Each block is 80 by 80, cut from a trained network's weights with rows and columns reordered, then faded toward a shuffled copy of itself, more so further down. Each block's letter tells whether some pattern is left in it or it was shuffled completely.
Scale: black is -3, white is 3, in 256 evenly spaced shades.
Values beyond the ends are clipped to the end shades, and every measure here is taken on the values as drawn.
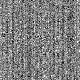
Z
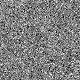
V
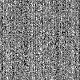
Z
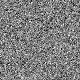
V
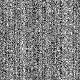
Z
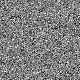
V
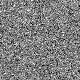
V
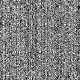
Z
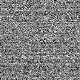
Z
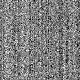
Z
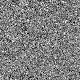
V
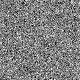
V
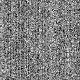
Z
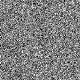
Z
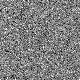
V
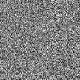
Z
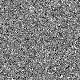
V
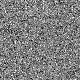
V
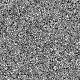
V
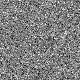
V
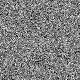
V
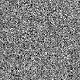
Z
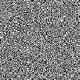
Z
